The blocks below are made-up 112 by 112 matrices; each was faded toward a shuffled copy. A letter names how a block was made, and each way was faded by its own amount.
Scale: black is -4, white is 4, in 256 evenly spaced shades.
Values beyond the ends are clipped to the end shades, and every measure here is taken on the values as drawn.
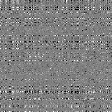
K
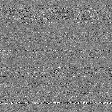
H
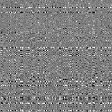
K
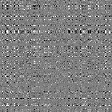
K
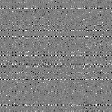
K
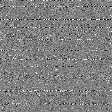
H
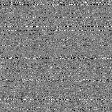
H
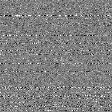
H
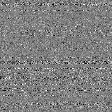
H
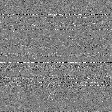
H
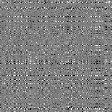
K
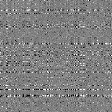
K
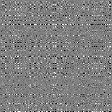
K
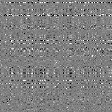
K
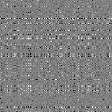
K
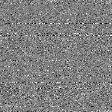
H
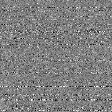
H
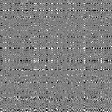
K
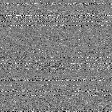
H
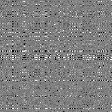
K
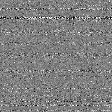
H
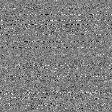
H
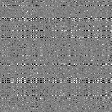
K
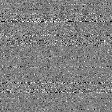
H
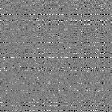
K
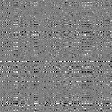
K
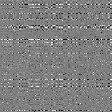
K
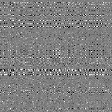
K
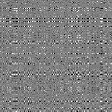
K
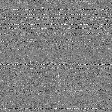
H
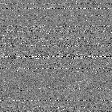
H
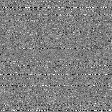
H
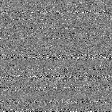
H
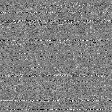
H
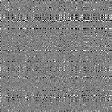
K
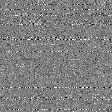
H
